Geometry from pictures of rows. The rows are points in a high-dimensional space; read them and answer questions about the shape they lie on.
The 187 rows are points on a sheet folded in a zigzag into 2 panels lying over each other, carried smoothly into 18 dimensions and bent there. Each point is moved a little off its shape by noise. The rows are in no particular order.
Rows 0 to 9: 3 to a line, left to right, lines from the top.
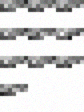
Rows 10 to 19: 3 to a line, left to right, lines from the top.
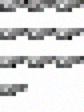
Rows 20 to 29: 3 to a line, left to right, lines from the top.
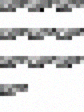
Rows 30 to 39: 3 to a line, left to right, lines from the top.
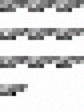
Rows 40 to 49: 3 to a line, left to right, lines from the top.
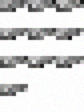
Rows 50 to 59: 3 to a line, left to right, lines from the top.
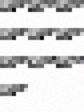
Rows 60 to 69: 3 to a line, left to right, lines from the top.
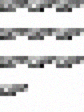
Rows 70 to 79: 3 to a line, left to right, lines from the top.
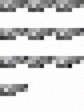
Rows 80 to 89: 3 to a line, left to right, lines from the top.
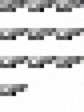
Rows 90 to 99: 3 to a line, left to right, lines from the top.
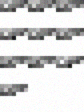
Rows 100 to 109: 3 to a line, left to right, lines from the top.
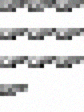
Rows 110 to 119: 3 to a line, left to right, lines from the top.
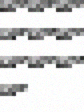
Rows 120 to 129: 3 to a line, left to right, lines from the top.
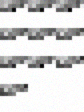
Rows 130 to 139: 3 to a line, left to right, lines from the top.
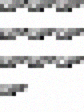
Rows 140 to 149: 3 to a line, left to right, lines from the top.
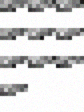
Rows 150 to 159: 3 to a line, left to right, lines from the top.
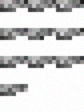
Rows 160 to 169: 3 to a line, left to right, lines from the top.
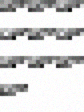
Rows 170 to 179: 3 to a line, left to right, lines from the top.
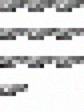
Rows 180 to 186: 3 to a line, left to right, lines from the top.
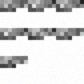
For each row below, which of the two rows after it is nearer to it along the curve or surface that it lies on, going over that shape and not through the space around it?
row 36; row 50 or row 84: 50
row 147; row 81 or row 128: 128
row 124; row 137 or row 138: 138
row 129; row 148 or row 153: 153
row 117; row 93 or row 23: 93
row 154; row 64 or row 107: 64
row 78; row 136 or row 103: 103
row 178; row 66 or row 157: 66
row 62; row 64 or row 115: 115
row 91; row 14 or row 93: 93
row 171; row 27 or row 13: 13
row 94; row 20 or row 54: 20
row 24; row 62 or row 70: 62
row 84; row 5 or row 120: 120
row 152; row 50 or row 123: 123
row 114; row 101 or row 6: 101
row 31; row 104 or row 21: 21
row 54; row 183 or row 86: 86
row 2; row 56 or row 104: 104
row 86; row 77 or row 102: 102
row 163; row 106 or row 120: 106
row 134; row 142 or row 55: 55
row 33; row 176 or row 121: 121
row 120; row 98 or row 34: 98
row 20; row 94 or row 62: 94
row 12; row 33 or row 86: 86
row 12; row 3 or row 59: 3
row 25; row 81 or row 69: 81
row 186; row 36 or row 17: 17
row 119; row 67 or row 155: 67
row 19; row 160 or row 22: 160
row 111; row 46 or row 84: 46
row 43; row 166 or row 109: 166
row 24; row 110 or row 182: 110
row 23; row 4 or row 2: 4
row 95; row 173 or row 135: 135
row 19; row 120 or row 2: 120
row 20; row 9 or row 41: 41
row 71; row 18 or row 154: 154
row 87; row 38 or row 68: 68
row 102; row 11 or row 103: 103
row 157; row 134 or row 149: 134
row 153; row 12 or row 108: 12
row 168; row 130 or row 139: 139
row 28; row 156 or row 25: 25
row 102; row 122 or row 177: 177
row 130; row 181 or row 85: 85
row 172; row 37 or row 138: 138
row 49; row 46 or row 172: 172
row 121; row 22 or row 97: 22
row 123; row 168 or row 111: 111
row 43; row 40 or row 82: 82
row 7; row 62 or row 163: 163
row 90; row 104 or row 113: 113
